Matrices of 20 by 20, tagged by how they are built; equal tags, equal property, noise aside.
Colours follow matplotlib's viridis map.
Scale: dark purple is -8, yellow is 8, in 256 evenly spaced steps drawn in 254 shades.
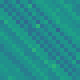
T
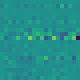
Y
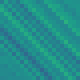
T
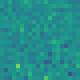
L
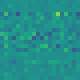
Y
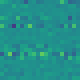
Y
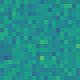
L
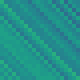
T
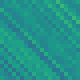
T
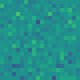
L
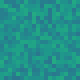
L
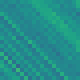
T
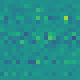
Y
